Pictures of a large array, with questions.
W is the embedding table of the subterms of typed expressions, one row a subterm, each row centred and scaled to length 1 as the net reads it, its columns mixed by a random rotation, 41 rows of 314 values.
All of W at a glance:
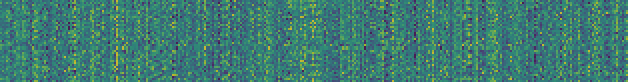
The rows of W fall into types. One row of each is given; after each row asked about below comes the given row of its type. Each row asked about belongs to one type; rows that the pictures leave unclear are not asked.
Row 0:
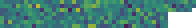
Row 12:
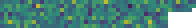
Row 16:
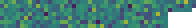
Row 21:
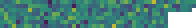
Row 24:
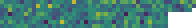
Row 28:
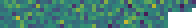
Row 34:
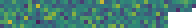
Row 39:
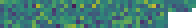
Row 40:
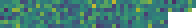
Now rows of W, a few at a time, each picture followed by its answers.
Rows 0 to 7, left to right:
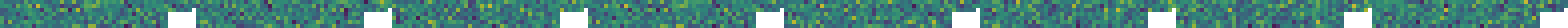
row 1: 16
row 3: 0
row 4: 12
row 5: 40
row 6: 40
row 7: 21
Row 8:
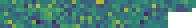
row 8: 34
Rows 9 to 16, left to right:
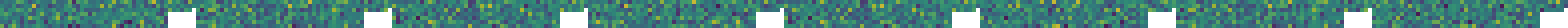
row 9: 21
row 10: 40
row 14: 0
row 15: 40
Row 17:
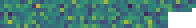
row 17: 12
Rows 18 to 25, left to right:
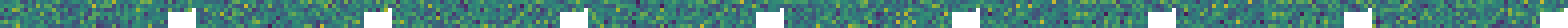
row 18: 40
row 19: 24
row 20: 16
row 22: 39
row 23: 24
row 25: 0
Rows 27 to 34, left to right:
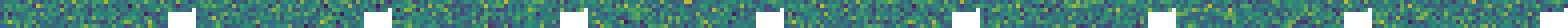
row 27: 12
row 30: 34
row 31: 12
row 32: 0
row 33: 34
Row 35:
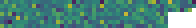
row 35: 28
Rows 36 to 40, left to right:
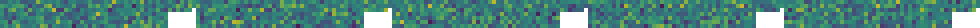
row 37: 0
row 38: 34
